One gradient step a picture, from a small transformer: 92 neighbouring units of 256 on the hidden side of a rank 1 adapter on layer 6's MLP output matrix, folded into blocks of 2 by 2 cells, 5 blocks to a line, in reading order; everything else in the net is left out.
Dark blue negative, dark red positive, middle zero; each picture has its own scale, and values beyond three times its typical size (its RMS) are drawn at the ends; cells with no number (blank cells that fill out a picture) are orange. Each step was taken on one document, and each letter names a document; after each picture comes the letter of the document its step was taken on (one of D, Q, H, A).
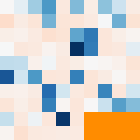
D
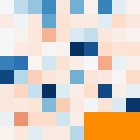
D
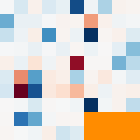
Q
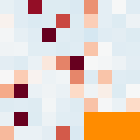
Q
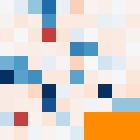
D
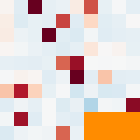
Q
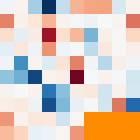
D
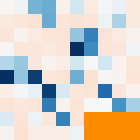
D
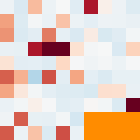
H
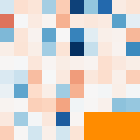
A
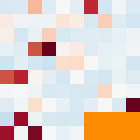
H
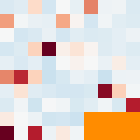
H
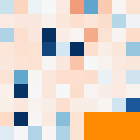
A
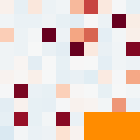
A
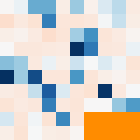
D
